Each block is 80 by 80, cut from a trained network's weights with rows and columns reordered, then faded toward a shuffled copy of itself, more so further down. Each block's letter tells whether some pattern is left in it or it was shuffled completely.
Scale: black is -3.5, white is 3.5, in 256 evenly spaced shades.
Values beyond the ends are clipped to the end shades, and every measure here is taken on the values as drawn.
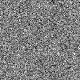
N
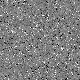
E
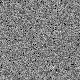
E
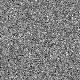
E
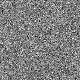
E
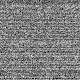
N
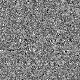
N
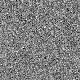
E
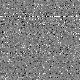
N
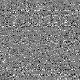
N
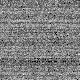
N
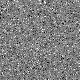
E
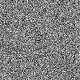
N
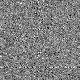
N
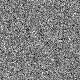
E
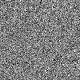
N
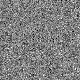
N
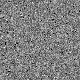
E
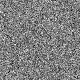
E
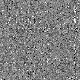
N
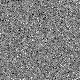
E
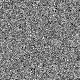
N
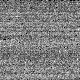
N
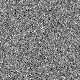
E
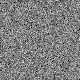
E
